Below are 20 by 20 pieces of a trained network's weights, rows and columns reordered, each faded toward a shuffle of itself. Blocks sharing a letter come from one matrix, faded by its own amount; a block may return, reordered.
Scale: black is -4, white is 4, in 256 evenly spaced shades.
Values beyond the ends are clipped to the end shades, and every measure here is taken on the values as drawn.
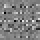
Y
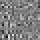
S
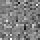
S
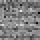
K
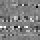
Y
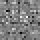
S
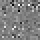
Y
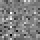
S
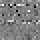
Y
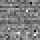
K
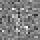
S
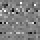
Y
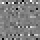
Y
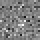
S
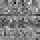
K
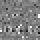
Y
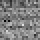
K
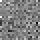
S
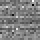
K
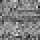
K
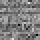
K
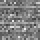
K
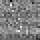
K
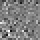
S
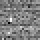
K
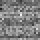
K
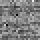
K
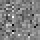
S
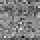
K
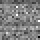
K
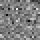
S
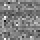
K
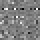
Y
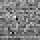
K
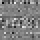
Y
